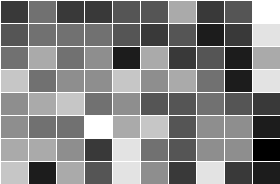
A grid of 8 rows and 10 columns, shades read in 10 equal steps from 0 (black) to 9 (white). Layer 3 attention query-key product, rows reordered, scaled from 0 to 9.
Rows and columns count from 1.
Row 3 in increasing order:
1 1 2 3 4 4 5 6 6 6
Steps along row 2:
up same same down down up down up up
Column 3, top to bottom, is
2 4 4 5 7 4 5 6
